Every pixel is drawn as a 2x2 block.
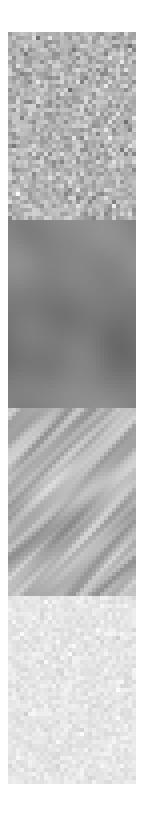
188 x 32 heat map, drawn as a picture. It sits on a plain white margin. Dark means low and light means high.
It is made of 4 by 1 panels. Panel 1,1: high, fine-grained. Panel 2,1: middling, smooth, faint in contrast. Panel 3,1: high, slanting up to the right. Panel 4,1: very high, fine-grained, faint in contrast.
